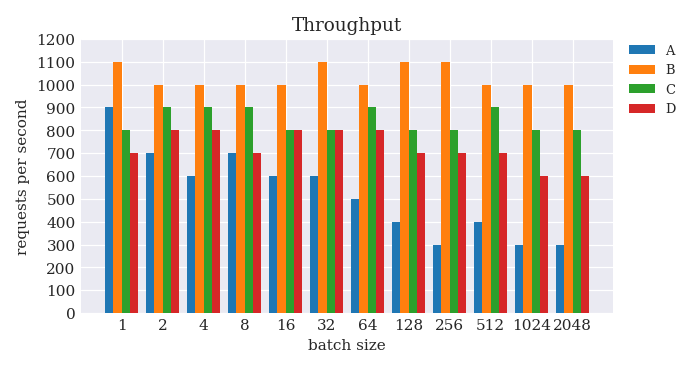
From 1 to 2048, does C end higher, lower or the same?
the same
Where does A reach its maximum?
1
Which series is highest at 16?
B
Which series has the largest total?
B
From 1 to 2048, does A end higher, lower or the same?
lower
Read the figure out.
Title: Throughput
x-axis: batch size, ticks 1 2 4 8 16 32 64 128 256 512 1024 2048
y-axis: requests per second, ticks 0 100 200 300 400 500 600 700 800 900 1000 1100 1200
Legend: A, B, C, D
Values:
A: 900 700 600 700 600 600 500 400 300 400 300 300
B: 1100 1000 1000 1000 1000 1100 1000 1100 1100 1000 1000 1000
C: 800 900 900 900 800 800 900 800 800 900 800 800
D: 700 800 800 700 800 800 800 700 700 700 600 600
